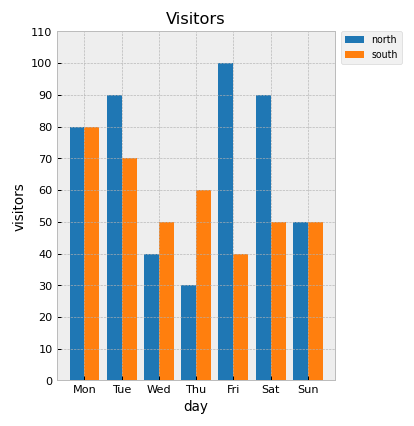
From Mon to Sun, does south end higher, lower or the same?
lower
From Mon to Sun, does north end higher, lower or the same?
lower
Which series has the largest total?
north
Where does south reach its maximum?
Mon
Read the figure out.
Title: Visitors
x-axis: day, ticks Mon Tue Wed Thu Fri Sat Sun
y-axis: visitors, ticks 0 10 20 30 40 50 60 70 80 90 100 110
Legend: north, south
Values:
north: 80 90 40 30 100 90 50
south: 80 70 50 60 40 50 50
